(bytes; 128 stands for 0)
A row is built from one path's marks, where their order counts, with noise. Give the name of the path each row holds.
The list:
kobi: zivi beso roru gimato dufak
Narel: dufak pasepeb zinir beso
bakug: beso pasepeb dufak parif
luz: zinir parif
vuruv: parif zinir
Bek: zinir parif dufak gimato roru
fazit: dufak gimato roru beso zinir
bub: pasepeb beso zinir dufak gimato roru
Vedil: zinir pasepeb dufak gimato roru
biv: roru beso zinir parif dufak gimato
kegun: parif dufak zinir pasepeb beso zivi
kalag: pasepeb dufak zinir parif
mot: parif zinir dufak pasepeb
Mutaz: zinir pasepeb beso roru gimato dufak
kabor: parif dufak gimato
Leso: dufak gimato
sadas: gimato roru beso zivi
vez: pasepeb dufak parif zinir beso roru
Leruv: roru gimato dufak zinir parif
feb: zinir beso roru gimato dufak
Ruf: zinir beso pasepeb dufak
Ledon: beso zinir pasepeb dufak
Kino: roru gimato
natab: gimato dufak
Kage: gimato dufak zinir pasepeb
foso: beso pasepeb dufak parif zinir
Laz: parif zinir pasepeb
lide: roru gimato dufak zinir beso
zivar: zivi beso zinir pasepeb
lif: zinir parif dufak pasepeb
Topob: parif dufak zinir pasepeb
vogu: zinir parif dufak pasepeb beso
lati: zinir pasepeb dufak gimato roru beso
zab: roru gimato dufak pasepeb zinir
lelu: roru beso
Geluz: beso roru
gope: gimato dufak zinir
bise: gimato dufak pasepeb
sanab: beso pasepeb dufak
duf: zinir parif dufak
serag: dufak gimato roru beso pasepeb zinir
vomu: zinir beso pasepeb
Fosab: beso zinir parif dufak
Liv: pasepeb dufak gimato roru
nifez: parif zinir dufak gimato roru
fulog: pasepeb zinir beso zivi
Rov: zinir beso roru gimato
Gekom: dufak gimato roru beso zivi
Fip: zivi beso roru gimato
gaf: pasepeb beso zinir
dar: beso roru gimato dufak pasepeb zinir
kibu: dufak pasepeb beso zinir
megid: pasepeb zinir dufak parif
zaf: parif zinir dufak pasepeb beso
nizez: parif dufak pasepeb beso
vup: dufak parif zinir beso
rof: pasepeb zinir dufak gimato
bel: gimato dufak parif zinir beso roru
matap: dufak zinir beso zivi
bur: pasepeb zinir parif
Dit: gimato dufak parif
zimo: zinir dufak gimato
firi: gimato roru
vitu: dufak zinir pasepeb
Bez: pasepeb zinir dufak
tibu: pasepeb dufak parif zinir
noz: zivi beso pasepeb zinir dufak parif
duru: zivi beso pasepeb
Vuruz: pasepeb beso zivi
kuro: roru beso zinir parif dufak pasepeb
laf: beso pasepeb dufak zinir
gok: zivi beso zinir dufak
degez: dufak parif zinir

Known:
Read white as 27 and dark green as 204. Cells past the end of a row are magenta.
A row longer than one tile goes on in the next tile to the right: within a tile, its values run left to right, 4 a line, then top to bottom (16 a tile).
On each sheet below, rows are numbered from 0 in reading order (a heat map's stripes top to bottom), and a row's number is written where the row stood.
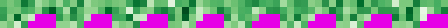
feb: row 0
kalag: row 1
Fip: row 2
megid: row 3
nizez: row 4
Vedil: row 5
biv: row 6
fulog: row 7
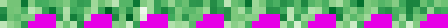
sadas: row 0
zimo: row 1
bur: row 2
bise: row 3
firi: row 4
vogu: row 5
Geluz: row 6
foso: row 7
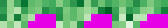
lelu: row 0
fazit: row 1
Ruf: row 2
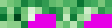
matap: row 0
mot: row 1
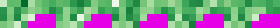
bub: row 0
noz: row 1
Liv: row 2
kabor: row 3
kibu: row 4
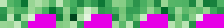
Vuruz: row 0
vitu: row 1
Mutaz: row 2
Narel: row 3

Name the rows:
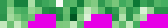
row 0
lide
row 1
rof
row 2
zaf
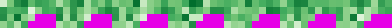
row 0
nifez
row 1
Leso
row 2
gaf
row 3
kobi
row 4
gope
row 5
laf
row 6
duru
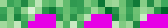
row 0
tibu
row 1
lati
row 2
Gekom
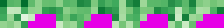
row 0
zivar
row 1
natab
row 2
Kino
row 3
lif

